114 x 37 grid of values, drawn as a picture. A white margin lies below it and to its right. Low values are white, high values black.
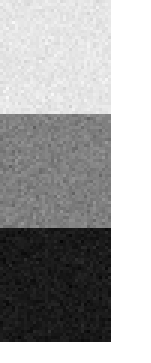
It is made of 3 by 1 panels. Panel 1,1: very low, fine-grained, faint in contrast. Panel 2,1: middling, fine-grained, faint in contrast. Panel 3,1: very high, fine-grained, faint in contrast.
